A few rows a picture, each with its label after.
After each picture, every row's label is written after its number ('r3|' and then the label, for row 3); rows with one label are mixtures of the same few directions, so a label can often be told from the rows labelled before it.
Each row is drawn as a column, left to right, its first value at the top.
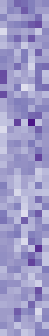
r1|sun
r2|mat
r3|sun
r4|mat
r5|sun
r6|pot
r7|sun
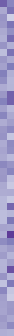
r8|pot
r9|mat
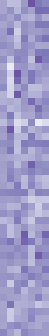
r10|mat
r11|sun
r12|sun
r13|mat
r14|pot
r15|mat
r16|mat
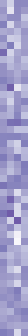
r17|pot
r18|mat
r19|mat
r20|pot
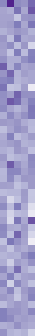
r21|sun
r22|pot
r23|mat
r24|pot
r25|mat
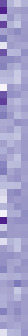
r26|mat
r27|pot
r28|pot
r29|pot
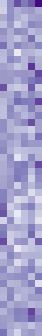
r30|mat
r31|mat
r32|pot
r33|pot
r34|sun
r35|pot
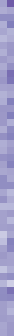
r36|mat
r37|pot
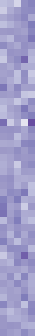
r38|mat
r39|sun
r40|pot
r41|mat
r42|sun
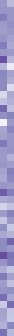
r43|mat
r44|sun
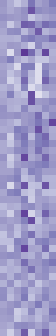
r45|mat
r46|pot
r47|sun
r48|pot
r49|mat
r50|sun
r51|pot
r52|sun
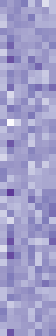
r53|pot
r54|mat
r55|mat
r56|pot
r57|pot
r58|sun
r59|pot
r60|mat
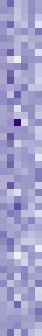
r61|mat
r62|pot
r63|mat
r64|sun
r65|mat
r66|pot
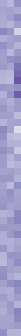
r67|sun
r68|pot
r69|sun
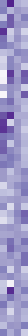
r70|sun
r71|pot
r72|pot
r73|sun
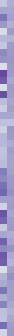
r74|sun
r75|sun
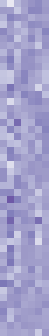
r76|pot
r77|pot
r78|mat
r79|sun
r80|mat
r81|mat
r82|sun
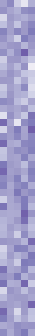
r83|pot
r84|pot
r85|sun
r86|pot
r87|sun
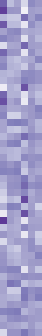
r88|mat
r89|pot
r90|pot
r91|mat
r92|pot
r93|mat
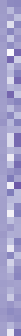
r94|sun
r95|pot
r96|pot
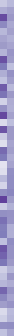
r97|pot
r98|sun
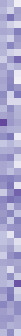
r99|mat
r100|mat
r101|pot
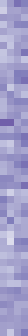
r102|mat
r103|mat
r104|pot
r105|pot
